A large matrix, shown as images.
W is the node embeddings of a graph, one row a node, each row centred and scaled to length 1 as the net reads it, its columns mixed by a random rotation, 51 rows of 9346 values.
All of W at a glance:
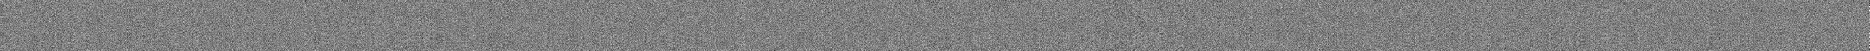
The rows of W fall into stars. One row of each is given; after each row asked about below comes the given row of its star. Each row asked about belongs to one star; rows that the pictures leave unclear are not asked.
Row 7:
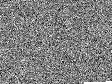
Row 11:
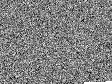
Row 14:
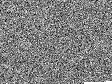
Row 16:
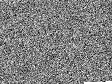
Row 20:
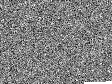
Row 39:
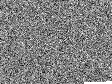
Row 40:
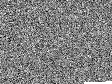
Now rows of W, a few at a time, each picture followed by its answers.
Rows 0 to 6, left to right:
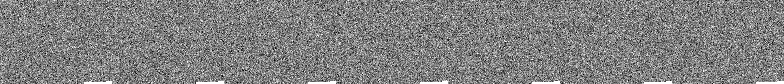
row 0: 16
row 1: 16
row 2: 40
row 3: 14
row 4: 7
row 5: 39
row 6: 7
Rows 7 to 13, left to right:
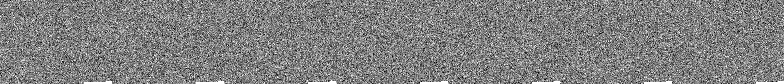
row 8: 14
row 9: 11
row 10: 11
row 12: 20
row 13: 39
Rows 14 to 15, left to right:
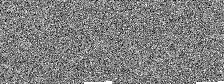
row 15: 20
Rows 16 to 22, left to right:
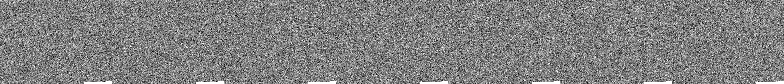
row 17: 16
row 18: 7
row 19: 40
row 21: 40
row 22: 40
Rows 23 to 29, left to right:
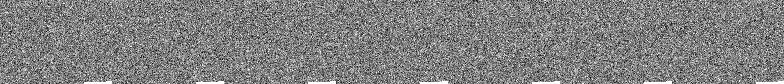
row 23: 39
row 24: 16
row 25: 39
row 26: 14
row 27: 40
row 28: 14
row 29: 39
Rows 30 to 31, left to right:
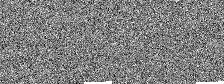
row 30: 40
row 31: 14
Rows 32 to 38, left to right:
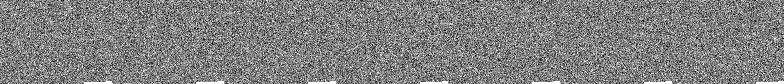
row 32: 20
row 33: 11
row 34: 39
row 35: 20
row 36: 40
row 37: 11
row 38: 11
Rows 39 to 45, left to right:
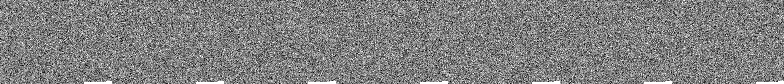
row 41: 7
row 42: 20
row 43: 39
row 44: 7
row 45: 16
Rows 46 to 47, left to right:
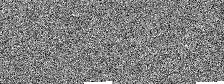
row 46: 16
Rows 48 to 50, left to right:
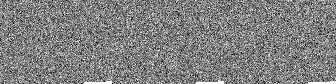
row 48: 39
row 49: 14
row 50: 14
